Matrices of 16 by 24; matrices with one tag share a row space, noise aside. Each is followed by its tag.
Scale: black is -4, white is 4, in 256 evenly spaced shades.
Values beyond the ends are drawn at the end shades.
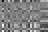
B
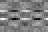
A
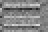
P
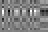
B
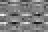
A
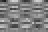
A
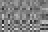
B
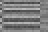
P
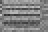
P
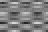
A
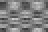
A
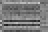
P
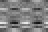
A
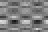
A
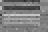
P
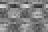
A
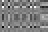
B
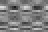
A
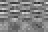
A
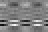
A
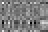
B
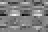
A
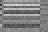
P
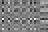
B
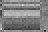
P
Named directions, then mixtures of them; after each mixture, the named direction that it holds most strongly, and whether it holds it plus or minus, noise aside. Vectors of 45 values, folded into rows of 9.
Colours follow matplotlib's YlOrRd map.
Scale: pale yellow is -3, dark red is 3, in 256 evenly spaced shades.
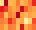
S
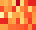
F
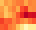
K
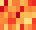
S, plus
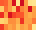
F, minus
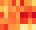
K, plus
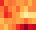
K, minus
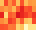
K, plus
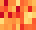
F, minus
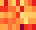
S, plus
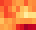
K, minus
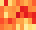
K, plus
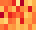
F, minus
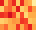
F, minus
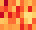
F, minus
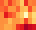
K, minus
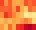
K, minus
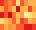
K, minus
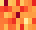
S, plus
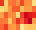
S, minus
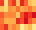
S, minus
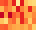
F, minus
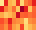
S, plus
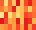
F, plus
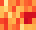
S, minus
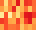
F, plus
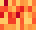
S, plus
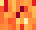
S, plus
